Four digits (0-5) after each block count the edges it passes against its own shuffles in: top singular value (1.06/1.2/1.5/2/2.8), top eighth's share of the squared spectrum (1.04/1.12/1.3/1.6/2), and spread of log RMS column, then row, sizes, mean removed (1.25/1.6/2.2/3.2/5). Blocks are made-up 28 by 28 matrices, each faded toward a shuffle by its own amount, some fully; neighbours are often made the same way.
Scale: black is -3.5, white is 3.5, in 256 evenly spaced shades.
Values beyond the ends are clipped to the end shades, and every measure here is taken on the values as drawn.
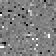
0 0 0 0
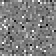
0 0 0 0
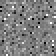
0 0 0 0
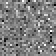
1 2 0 0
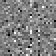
1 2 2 0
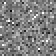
0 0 0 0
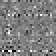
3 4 2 2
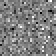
0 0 0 0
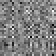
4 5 2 2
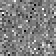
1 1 0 0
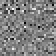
3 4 2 2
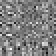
3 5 2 2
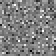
0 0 0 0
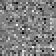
2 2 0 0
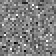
1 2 0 0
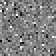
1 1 0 0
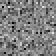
2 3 0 0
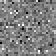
1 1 0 0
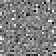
2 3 0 0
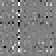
3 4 2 1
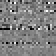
2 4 0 3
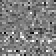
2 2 0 2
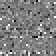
1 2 0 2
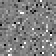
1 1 0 0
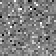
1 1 1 0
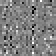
3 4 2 1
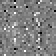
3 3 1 0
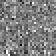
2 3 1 1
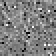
0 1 0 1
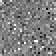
1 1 0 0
